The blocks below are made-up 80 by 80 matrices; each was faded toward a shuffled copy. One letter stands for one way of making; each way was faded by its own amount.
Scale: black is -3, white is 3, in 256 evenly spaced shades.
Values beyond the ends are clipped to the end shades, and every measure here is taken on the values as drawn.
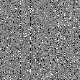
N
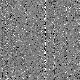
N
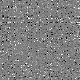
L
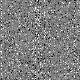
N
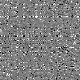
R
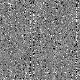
N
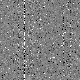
N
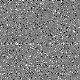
L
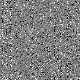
N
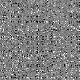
R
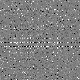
R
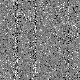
N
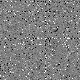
L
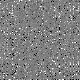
L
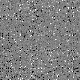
L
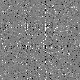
L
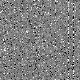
N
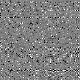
R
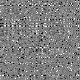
R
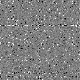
L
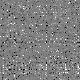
L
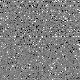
L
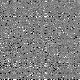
R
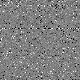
L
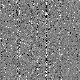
N
